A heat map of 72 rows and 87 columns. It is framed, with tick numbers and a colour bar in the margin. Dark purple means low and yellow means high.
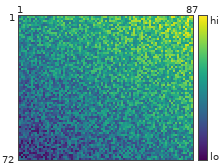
Ninth with the highest average: top right. Average level on the scale: 50%. Stripes: none. Ninth with the lowest average: bottom left. Slope: up to the top right.
